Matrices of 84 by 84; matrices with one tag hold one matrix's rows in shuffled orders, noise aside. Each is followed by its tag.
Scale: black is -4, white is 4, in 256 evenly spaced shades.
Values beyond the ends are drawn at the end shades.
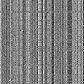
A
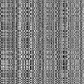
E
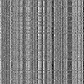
A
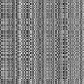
E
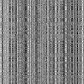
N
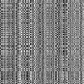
E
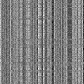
A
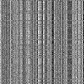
A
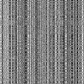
N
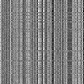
A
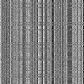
A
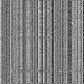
A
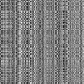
E
